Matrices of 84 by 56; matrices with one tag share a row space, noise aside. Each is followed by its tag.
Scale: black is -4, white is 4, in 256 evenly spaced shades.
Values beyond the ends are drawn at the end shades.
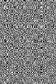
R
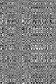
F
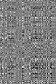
F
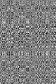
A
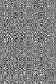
R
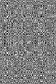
R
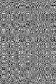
A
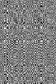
R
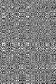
A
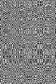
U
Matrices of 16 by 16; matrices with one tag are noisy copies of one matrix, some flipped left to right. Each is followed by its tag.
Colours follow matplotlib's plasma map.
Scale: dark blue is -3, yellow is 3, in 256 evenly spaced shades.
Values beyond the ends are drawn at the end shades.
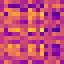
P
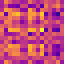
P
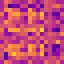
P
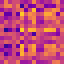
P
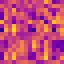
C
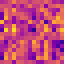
C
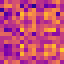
P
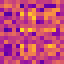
P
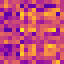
P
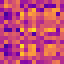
P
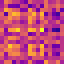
P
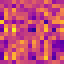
C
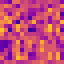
C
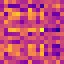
P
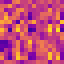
C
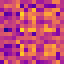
P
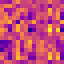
C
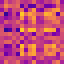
P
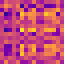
P
